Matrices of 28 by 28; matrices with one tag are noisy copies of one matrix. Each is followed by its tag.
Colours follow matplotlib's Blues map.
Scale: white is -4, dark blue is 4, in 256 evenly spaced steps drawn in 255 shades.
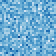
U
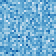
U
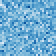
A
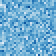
A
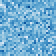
A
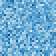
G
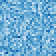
U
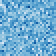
A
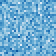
U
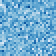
A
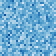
G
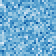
A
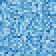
U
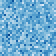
G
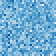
G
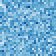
A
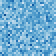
G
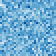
A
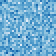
U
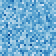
G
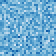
U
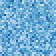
G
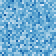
G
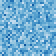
G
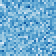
A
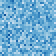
G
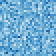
U
